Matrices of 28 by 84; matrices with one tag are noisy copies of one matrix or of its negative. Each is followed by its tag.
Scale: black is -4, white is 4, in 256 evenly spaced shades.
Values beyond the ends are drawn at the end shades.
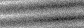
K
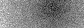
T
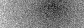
T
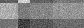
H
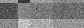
H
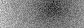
T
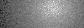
T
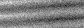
K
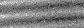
K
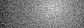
T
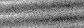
K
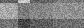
H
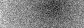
T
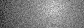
T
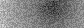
T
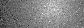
T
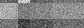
H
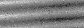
K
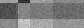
H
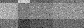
H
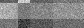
H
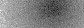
T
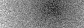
T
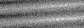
K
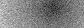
T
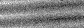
K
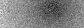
T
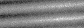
K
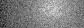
T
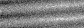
K
